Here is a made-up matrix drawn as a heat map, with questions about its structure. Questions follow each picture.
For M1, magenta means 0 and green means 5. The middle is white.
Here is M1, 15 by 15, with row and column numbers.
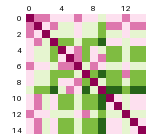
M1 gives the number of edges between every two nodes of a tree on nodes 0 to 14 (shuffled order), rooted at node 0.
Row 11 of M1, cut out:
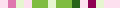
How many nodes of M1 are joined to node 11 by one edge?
1
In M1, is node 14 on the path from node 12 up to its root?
no
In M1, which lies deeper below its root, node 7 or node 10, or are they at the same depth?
the same depth
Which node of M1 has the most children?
1
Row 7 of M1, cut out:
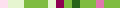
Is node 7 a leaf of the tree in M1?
yes
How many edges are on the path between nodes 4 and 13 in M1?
4
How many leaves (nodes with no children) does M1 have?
10
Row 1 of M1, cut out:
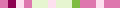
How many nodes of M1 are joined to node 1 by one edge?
6
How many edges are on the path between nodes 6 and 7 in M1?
3
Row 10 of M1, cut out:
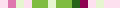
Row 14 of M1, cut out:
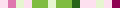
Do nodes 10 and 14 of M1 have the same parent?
yes
